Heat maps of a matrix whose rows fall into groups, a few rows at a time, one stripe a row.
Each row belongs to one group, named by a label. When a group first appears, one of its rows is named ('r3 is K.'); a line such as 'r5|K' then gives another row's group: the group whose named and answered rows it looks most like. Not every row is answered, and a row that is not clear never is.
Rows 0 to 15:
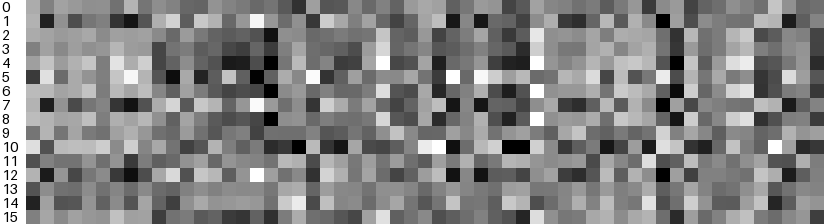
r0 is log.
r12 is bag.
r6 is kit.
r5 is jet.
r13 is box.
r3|kit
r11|box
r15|kit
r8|kit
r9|jet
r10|log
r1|bag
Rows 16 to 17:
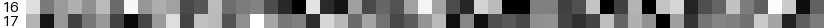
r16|log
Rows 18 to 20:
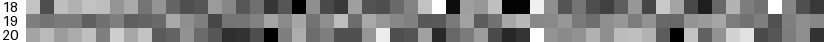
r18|log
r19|box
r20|kit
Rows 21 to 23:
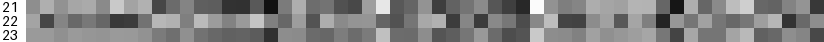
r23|kit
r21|kit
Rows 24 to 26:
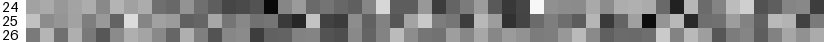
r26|jet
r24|kit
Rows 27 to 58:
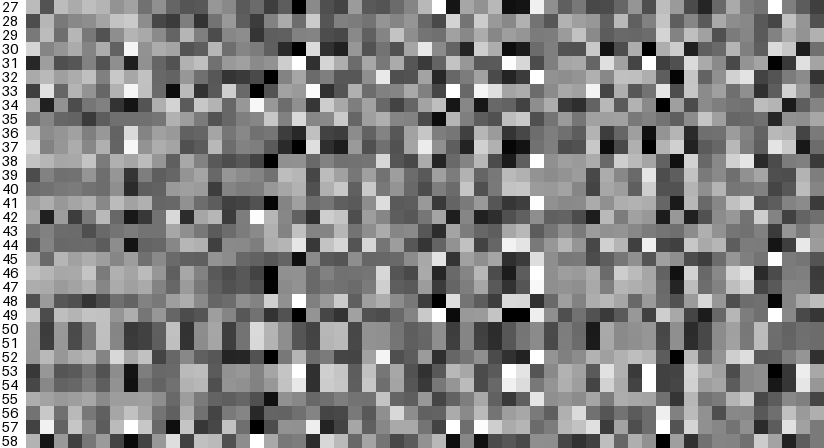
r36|log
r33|jet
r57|jet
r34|bag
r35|box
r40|box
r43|box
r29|jet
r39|box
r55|kit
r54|box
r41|kit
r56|jet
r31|box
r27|log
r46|kit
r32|kit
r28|jet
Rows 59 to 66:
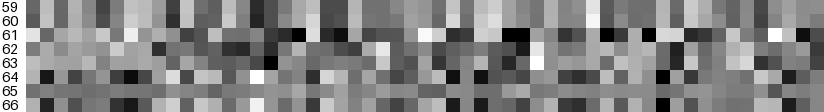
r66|bag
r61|log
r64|bag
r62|kit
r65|box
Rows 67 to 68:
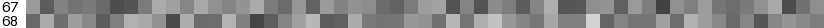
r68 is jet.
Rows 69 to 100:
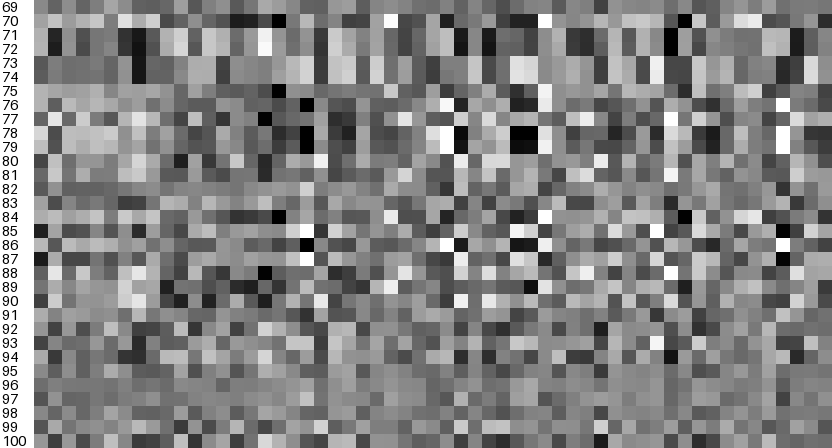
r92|bag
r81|jet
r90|jet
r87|box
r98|bag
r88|jet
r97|box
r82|box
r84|kit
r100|bag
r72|bag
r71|bag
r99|jet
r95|bag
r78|log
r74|box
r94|bag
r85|box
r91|log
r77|jet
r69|bag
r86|log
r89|kit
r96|box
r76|log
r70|kit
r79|log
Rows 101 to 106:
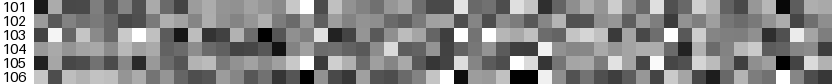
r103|jet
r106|log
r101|box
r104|kit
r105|box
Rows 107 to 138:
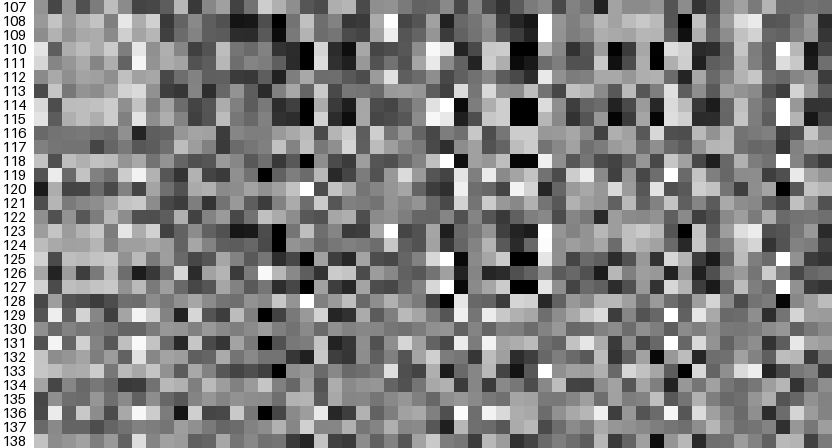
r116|box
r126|bag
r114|log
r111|log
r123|kit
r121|jet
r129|jet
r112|kit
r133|kit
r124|kit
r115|log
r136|jet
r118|log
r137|box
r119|jet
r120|box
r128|box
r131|jet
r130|bag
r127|log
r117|box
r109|kit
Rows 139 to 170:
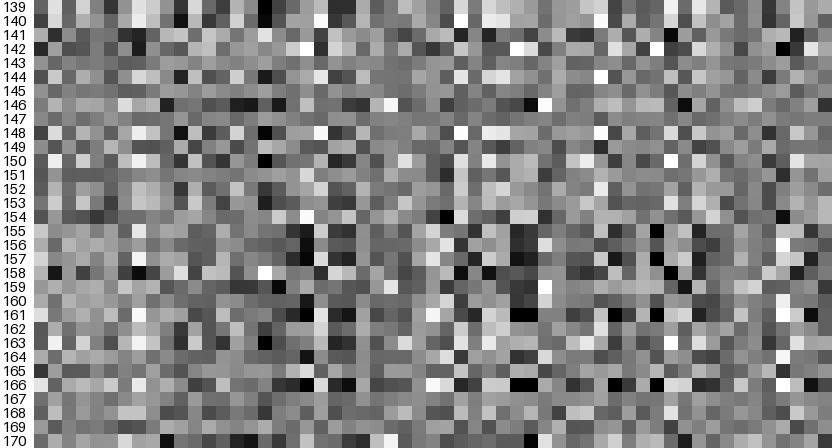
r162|jet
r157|log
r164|log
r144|jet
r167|jet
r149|bag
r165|box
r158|bag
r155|log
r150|jet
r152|jet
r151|box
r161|log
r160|log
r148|jet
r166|log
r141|bag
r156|log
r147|bag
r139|jet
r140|jet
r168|jet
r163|jet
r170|kit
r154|box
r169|bag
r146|kit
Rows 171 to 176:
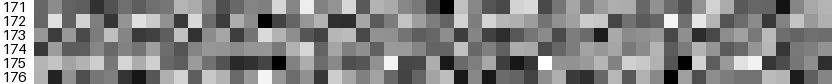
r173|bag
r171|box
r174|box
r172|jet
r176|bag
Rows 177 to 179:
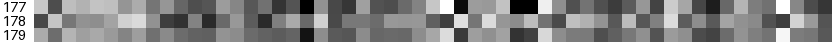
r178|jet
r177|log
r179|log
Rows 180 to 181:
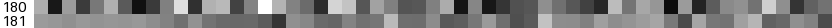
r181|kit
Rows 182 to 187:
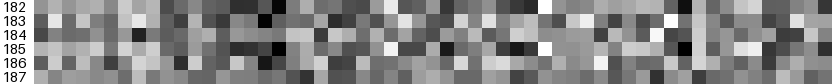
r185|kit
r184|box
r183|jet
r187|log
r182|kit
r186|jet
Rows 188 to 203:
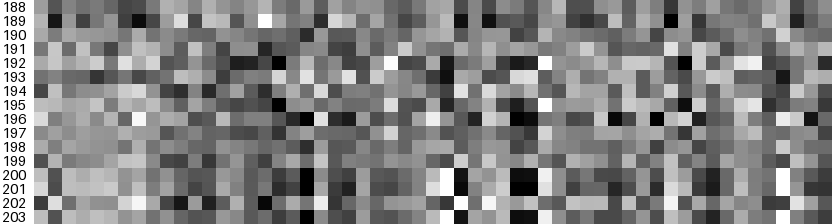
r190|log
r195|kit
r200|log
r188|bag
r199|jet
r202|jet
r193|box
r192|kit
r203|log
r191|jet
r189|bag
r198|log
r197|kit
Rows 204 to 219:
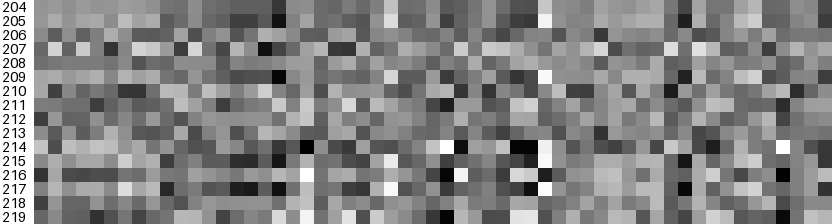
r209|kit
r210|bag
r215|kit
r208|box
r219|box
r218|box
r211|box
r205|kit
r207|jet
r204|kit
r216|box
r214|log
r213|bag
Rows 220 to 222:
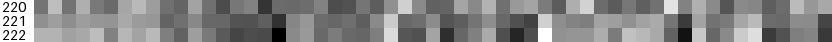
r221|kit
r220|jet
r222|kit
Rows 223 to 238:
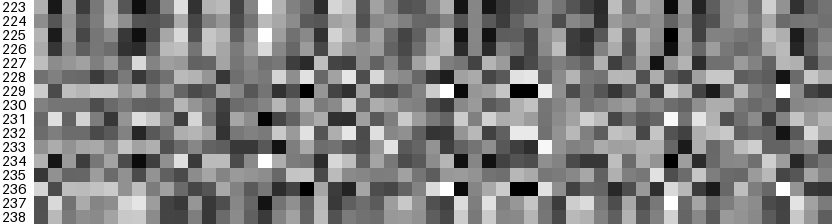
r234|bag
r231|jet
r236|log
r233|kit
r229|log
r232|box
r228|box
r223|bag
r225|bag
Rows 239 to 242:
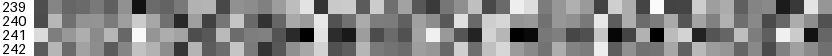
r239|box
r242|jet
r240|jet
